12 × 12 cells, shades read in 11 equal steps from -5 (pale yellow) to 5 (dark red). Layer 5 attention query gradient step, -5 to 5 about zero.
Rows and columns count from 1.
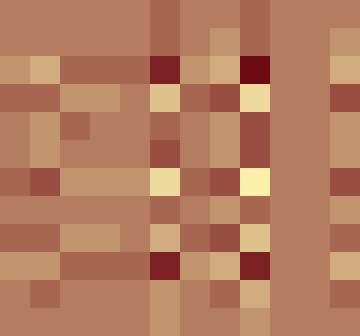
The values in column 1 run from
-1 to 1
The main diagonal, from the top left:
0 0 1 -1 0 2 1 -1 -3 0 0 0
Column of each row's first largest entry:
6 6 9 8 9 6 2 6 8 6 2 1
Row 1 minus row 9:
-1 -1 1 1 0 3 -1 -2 4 0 0 -1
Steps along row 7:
up down same same down up up down up same up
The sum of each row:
2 0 4 -2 1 1 -4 0 -1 4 0 -2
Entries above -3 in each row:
12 12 12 10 12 12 10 12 11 12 12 12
